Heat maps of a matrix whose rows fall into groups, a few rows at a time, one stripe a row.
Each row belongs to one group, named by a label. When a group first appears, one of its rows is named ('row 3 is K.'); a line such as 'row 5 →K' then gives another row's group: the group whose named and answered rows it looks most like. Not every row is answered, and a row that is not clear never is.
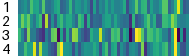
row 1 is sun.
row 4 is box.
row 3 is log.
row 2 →box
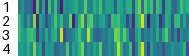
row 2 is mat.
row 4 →mat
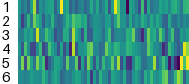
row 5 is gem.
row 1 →box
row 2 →mat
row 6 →sun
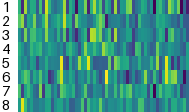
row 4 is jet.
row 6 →box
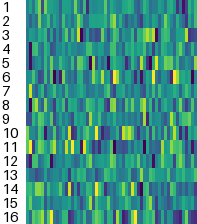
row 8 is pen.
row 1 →gem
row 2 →jet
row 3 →sun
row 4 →pen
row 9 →sun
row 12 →pen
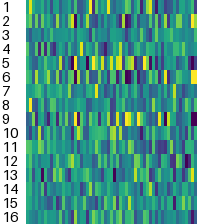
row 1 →mat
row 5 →jet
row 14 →mat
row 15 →log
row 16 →jet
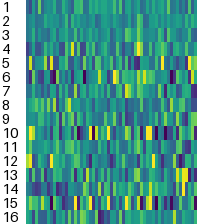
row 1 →jet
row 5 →gem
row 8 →box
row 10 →mat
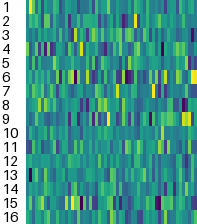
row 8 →gem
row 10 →gem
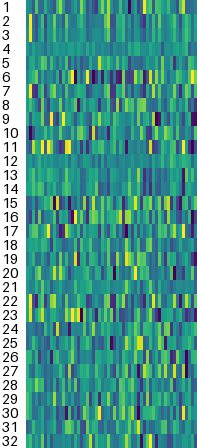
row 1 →log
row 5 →gem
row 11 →box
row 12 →sun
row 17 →box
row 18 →mat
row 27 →log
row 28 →log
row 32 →mat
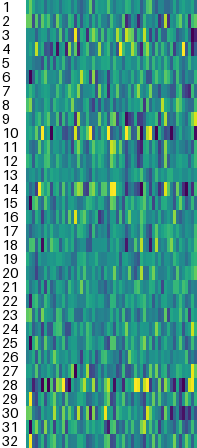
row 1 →mat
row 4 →log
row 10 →mat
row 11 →jet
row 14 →jet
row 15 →pen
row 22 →pen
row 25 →pen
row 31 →pen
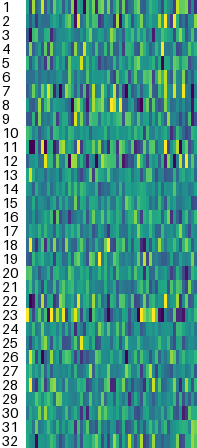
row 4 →gem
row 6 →log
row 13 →mat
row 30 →gem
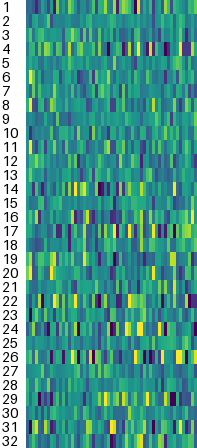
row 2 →pen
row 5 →box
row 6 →mat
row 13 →mat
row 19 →sun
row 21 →log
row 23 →pen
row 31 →pen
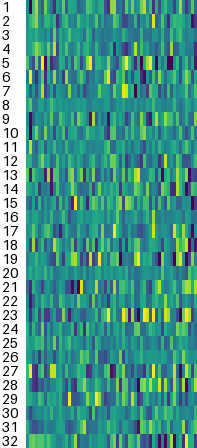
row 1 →pen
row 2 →box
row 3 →box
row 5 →mat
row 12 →jet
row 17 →box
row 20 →gem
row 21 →sun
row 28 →log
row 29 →log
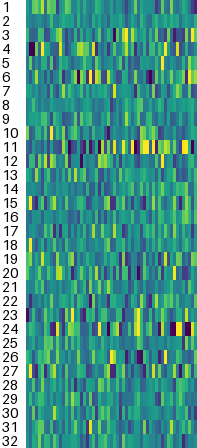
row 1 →box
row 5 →gem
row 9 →mat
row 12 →gem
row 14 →sun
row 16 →sun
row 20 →log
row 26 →jet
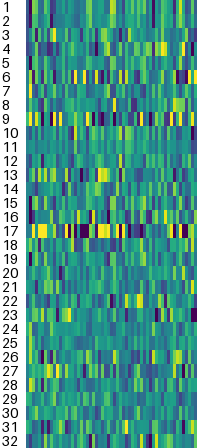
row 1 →pen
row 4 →log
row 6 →gem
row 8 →box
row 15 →pen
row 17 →gem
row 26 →box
